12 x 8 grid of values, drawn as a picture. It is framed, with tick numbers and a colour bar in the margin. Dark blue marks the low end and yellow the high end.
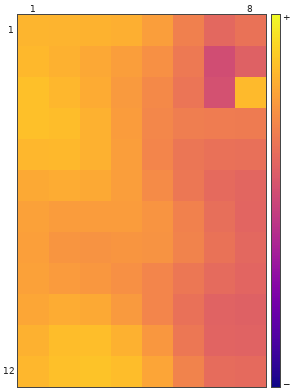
Values rise toward the left. An odd patch, rougher than its surroundings, sits in the top right. Values change most from cell to cell in the top right. There are no regular stripes.
